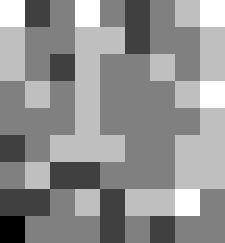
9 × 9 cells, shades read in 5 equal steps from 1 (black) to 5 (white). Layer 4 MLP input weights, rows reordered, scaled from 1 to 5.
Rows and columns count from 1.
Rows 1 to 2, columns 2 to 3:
2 3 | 3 3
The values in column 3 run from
2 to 4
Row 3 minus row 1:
-1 1 -1 -1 0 1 1 -1 -1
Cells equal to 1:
1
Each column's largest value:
5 4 4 5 4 4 4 5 5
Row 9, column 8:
3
